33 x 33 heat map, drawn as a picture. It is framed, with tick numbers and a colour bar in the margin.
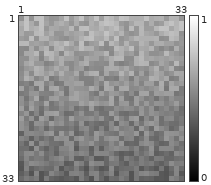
Odd rows or columns: none. Grain: fine. Stripes: none. Slope: up to the top.
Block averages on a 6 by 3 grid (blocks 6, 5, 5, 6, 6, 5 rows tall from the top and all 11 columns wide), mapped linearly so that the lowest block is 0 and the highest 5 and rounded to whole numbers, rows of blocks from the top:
555
444
333
222
111
000
